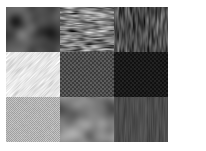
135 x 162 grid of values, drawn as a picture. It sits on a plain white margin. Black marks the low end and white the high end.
The table splits into 3 rows of 3 panels. Panel 1,1: low, smooth. Panel 1,2: middling, streaked across, strong in contrast. Panel 1,3: low, streaked downward. Panel 2,1: very high, slanting up to the right, faint in contrast. Panel 2,2: low, checkered. Panel 2,3: very low, checkered, faint in contrast. Panel 3,1: high, checkered. Panel 3,2: middling, smooth. Panel 3,3: low, streaked downward, faint in contrast.
